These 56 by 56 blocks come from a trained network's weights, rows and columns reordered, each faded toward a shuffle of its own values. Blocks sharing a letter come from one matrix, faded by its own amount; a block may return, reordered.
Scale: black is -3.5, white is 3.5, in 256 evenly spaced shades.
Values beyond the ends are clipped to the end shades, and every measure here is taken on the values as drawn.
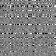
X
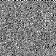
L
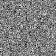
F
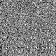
F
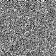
F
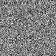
L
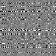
X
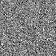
F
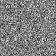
F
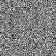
L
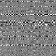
X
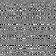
X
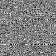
L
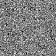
F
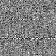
L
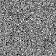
F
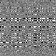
X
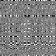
X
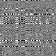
X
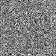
F
